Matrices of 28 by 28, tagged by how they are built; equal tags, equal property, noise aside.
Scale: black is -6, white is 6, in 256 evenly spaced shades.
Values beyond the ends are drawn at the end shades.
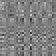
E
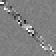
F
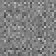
E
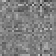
E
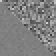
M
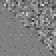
M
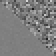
M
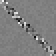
F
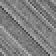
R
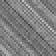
R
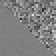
M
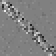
F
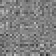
E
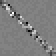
F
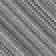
R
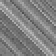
R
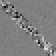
F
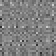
E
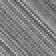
R
